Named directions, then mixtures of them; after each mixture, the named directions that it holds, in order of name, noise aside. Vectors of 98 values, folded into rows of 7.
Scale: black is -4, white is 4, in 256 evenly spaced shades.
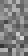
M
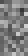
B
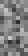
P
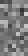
B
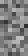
B, M, P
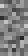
B, M, P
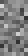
B, M, P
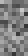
B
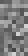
B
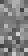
B, M, P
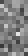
B, M, P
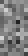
M, P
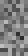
M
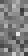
B, M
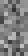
B, M, P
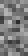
P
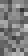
B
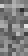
B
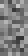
B, M, P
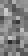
P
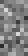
B, M, P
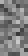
B, P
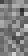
B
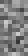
B, P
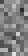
B, M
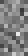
B, M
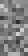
B, P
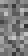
B, P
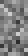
B, M, P
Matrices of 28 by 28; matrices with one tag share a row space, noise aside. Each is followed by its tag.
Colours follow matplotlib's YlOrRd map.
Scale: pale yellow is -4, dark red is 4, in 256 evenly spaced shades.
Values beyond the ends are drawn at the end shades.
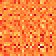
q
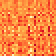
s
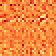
q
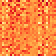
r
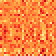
q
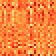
s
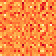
q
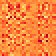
r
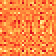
q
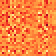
r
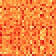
q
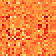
r
